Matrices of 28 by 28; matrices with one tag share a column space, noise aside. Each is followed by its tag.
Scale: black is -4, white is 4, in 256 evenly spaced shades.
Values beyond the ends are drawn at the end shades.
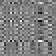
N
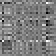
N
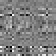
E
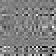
E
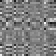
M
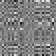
M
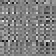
N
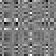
M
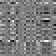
N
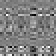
E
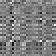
N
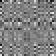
M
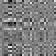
M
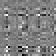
E
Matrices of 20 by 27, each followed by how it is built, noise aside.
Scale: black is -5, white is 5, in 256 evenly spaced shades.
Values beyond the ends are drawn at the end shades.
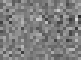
low rank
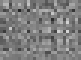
low rank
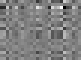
low rank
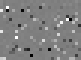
sparse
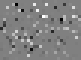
sparse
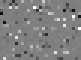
sparse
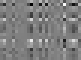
low rank
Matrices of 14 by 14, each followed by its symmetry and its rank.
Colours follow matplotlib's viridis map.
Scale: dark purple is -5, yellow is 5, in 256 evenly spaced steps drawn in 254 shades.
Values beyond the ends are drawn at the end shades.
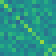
symmetric, full rank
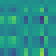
neither, rank one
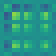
symmetric, rank one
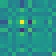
symmetric, rank two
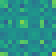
symmetric, rank two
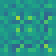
symmetric, rank two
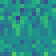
neither, rank three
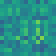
neither, rank three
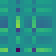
neither, rank one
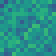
symmetric, full rank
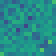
symmetric, full rank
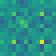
symmetric, rank two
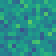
antisymmetric, full rank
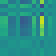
neither, rank one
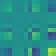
symmetric, rank one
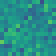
antisymmetric, full rank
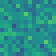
antisymmetric, full rank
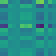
neither, rank one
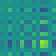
symmetric, rank one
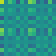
symmetric, rank one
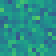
antisymmetric, full rank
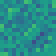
symmetric, full rank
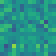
neither, rank three
